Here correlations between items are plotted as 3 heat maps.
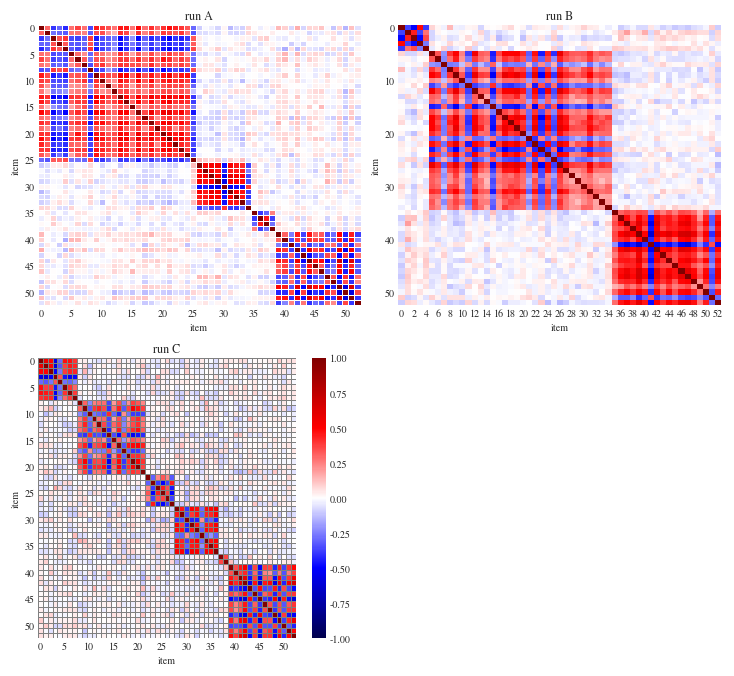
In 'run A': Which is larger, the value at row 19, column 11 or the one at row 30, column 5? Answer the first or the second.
the first
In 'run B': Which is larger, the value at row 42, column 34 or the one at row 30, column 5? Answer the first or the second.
the second
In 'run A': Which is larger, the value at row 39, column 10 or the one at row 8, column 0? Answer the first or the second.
the first
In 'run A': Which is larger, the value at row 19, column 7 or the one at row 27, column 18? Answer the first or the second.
the first
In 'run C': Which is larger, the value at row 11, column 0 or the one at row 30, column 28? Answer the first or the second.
the first
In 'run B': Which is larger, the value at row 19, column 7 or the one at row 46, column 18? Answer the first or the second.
the second
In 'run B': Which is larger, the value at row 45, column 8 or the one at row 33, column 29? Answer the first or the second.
the second
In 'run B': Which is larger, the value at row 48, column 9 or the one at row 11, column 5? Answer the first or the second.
the first
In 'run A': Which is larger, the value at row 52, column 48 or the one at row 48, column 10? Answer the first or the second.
the first
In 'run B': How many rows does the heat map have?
53
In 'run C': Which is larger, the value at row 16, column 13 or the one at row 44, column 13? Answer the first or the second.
the first
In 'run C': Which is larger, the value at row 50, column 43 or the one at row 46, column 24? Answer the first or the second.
the first
